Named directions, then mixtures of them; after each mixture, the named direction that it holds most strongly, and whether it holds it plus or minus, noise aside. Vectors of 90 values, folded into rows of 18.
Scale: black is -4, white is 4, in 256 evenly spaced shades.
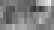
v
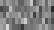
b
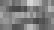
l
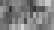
v, plus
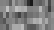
l, minus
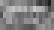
v, minus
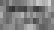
l, plus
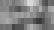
l, plus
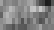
v, minus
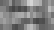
l, plus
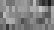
v, minus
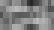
l, minus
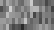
b, plus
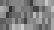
b, minus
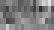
v, plus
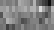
v, minus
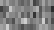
b, plus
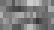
l, plus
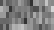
b, minus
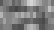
l, plus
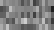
b, plus
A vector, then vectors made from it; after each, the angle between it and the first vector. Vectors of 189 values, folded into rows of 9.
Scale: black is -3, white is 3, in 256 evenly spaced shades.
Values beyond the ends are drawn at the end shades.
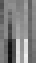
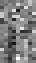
partly aligned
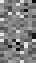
orthogonal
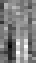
nearly parallel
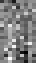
partly opposed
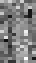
partly aligned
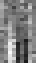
nearly opposite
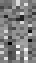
partly aligned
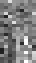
partly aligned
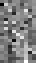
partly aligned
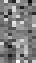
partly aligned
